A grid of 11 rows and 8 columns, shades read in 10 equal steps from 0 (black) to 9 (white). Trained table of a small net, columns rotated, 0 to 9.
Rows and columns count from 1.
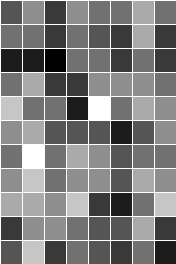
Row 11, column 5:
3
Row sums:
33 27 18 33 40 29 39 40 38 30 26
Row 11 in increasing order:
1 2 2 3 3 4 4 7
